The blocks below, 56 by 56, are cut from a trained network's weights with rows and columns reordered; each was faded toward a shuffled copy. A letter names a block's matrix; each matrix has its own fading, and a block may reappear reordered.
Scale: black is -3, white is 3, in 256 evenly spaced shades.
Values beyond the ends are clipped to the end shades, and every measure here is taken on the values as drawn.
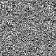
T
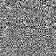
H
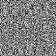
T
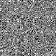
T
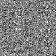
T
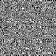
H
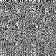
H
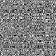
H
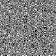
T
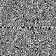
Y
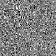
T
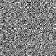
H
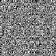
H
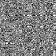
H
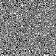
T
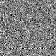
Y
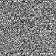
H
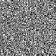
T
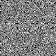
Y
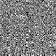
T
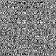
H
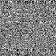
H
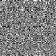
H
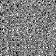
T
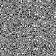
T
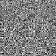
H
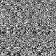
H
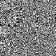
T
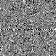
Y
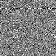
Y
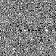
Y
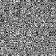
H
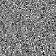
T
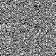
T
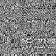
H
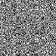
H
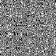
T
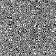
T
